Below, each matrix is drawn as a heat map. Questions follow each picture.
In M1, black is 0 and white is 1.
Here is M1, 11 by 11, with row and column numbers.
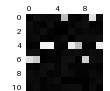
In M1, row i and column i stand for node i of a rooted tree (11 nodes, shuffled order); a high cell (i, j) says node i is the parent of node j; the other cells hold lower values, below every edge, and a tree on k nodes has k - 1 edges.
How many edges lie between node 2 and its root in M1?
1
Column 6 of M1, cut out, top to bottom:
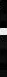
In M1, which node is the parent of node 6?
4
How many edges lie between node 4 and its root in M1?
0
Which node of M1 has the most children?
4
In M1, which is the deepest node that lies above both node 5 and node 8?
6
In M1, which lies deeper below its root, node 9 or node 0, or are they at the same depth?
node 9
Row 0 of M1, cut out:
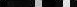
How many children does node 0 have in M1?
2
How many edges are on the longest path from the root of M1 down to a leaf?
3
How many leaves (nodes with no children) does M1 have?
8
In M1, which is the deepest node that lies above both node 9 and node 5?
0
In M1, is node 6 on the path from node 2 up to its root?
no
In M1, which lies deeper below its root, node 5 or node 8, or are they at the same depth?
node 5
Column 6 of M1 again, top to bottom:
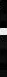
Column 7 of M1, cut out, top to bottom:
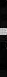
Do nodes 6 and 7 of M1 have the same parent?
yes
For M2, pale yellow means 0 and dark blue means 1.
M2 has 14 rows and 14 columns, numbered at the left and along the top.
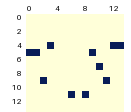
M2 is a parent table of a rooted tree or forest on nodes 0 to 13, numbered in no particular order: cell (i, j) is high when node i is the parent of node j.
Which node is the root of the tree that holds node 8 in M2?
5
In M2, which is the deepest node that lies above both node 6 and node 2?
9
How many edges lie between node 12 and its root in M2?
1
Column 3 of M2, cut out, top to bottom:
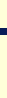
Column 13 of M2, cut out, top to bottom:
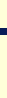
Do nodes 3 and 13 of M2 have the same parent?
yes
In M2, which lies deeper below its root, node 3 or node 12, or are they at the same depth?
the same depth
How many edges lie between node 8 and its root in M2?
3
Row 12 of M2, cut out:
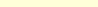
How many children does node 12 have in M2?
0
